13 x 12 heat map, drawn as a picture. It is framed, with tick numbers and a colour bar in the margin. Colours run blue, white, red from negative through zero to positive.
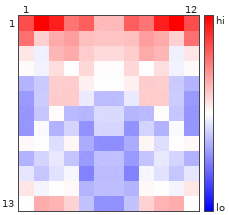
Values rise toward the top. The bottom middle is the ninth with the lowest average. On average the colour sits 50% of the way up the scale. There are no lone odd cells. The left and right halves mirror each other.
